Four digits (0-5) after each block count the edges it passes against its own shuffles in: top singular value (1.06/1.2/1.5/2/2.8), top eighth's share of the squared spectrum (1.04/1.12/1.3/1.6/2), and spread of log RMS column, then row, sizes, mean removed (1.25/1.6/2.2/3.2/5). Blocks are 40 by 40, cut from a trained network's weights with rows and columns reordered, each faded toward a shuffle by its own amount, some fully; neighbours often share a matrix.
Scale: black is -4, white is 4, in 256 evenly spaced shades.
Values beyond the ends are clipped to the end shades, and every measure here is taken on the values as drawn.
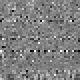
3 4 0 2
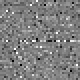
2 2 0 1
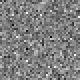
1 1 0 0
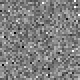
0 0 0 0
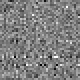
3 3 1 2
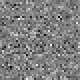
3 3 0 2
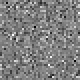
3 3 0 2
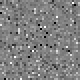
0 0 0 0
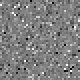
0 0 0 0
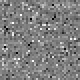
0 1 0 1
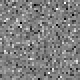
0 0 0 0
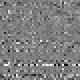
3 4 0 3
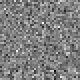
2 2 0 1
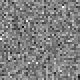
0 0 0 0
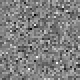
0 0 0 0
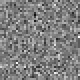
2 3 1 1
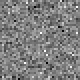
1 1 0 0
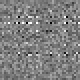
4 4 1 2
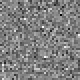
0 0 0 0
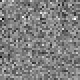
2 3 1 1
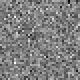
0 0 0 0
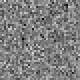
1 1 0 1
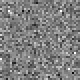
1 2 0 0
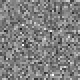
2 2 0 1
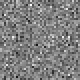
2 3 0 1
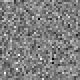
1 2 0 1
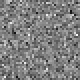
2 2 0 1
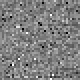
2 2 0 0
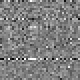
4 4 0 2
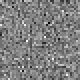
2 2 0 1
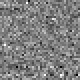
3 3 0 1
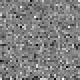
2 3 0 2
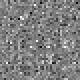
2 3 0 2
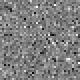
2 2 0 1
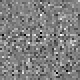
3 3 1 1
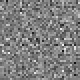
3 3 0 1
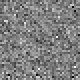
2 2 0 0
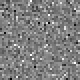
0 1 0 0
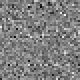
2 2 0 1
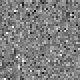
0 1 0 0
